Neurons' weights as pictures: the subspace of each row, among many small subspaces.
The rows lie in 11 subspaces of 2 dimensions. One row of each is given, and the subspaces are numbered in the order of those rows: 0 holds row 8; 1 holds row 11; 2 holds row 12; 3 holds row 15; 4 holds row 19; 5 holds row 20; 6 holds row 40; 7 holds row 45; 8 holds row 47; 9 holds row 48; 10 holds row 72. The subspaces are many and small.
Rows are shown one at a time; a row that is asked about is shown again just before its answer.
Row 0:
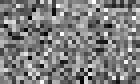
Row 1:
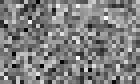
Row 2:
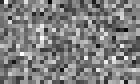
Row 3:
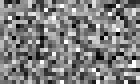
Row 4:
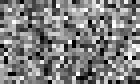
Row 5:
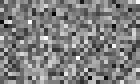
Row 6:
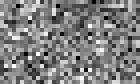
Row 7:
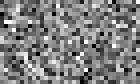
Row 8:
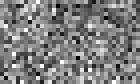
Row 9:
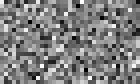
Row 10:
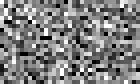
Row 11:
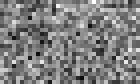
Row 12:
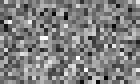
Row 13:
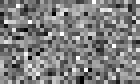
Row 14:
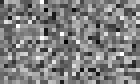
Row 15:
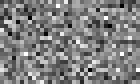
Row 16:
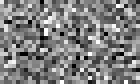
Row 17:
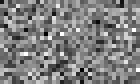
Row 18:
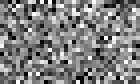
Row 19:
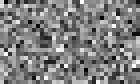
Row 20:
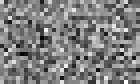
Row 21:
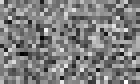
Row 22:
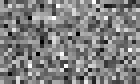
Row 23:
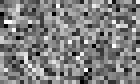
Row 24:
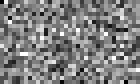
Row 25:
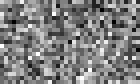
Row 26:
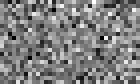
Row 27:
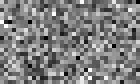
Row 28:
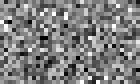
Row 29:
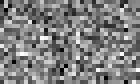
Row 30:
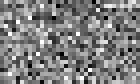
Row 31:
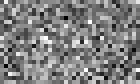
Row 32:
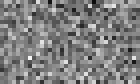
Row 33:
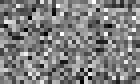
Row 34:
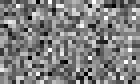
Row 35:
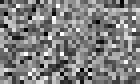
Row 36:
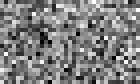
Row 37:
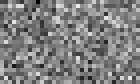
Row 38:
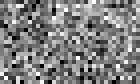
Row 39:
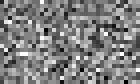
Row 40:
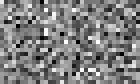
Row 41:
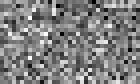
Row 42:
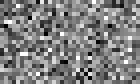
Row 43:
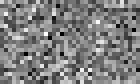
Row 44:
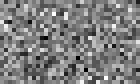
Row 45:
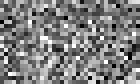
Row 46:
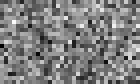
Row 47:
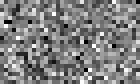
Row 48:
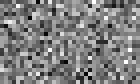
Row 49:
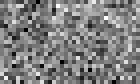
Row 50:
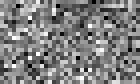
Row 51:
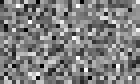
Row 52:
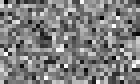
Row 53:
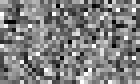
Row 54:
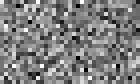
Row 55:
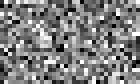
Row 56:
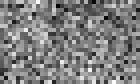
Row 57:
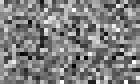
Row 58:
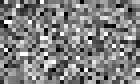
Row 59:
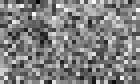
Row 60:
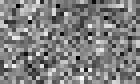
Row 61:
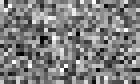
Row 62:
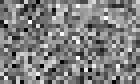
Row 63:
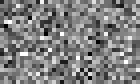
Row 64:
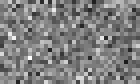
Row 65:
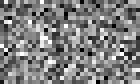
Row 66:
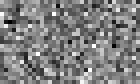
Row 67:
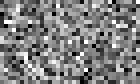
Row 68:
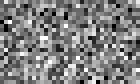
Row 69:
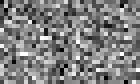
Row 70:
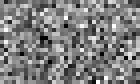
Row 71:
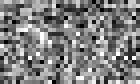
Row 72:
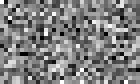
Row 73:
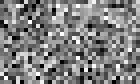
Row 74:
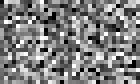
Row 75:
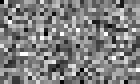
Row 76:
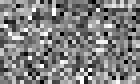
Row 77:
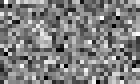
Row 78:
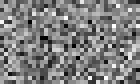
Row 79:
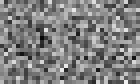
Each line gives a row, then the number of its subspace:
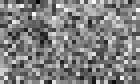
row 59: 0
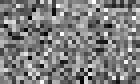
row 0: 5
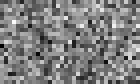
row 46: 7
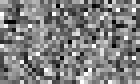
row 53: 8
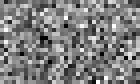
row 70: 2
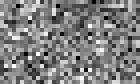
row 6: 1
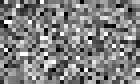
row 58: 1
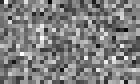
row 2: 10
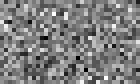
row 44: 2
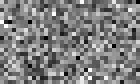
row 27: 7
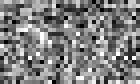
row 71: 2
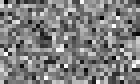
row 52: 4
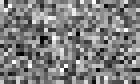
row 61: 3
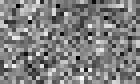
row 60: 1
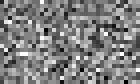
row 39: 5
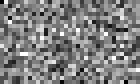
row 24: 10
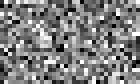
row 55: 4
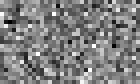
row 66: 8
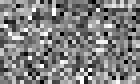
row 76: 5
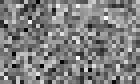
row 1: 0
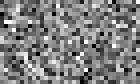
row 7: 8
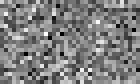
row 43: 10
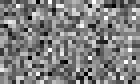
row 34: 9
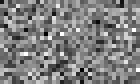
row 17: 10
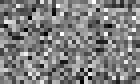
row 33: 5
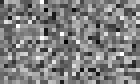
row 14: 6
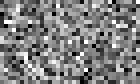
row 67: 8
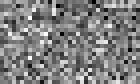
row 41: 5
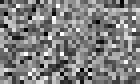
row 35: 10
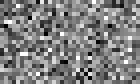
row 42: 9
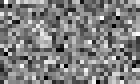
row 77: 4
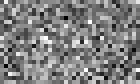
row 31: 8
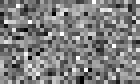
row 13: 2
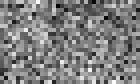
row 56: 0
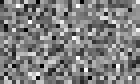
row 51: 4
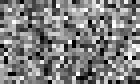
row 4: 7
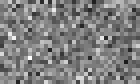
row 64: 6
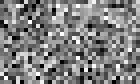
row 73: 0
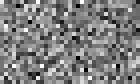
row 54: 4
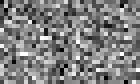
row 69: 3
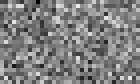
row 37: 4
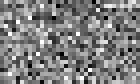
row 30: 3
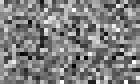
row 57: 9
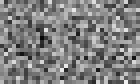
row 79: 5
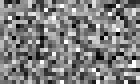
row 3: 6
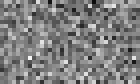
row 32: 9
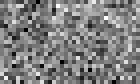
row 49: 0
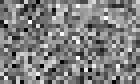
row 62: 0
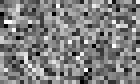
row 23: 8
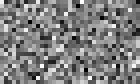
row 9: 4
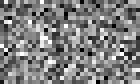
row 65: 1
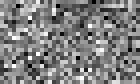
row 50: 1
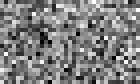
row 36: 1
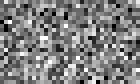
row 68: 2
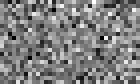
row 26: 6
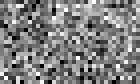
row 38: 0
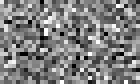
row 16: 9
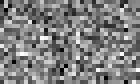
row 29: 3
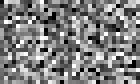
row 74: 6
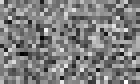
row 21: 5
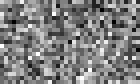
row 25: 7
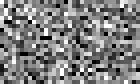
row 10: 3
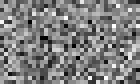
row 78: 7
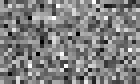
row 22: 3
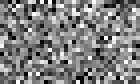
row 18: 6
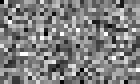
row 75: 10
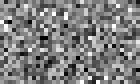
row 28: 2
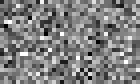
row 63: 9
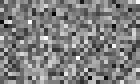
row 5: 7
